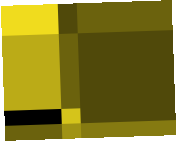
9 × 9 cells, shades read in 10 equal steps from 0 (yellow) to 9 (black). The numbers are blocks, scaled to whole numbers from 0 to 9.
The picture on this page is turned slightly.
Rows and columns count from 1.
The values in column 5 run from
4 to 6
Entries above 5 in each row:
1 1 5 5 5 5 5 8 0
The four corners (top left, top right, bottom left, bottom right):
0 5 5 4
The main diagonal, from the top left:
0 0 2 5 6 6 6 6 4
